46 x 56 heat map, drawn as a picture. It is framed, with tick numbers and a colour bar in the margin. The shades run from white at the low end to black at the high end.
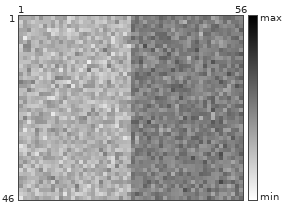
The table splits into one row of 2 panels. Panel 1,1: low, fine-grained. Panel 1,2: middling, fine-grained.
